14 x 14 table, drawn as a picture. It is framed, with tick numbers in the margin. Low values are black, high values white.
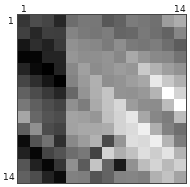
Calmest part: top middle. Ninth with the lowest average: top left. Odd patch: rougher, in the bottom middle. Roughest part: bottom middle. Seam: vertical, 30% of the way across, the right part higher.
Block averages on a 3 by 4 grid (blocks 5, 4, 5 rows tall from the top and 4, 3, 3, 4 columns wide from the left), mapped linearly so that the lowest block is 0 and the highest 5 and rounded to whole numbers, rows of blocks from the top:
0333
1455
1345
